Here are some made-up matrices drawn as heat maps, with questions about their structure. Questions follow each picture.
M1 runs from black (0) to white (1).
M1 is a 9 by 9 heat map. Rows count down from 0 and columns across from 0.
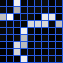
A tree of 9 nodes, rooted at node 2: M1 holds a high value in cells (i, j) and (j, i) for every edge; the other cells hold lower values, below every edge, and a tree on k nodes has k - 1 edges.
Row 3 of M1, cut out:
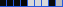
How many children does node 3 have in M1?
3
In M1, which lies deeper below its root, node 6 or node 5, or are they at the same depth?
node 5
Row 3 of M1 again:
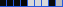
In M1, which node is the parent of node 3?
6
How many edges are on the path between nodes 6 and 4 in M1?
2
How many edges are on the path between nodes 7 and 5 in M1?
4
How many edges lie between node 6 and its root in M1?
1
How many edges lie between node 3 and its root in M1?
2
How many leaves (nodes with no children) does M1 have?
6
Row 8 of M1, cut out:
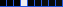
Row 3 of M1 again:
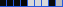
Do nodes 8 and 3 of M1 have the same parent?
no
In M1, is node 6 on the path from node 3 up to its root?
yes
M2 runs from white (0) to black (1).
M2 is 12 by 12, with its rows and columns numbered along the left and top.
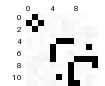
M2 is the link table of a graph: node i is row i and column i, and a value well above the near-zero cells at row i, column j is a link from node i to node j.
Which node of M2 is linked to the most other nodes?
node 7
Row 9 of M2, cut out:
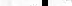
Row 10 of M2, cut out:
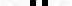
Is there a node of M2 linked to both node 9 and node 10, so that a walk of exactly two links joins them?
yes
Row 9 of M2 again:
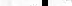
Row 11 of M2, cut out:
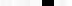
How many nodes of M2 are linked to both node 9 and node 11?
1
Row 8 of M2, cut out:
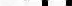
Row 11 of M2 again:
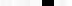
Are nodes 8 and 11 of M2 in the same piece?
yes
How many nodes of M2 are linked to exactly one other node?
4
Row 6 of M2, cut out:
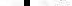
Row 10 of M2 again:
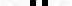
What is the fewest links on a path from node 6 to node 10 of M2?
3
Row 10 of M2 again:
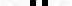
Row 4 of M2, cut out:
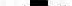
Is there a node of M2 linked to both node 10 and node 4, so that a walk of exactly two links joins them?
yes
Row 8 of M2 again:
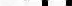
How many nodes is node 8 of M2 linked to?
2
